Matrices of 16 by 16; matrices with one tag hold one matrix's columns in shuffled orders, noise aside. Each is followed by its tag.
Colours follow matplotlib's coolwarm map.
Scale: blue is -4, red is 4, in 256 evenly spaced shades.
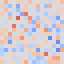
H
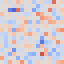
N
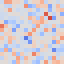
H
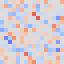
H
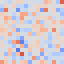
N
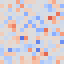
H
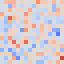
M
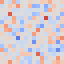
H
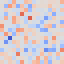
H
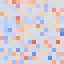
M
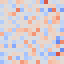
N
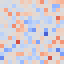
M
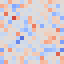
H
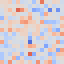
N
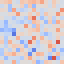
M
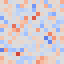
H
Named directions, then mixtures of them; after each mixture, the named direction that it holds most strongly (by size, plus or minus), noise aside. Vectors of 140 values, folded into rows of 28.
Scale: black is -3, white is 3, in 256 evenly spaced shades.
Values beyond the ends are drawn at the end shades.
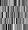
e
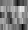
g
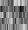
g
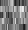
g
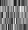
e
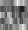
g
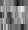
g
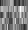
g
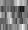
g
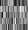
e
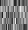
e
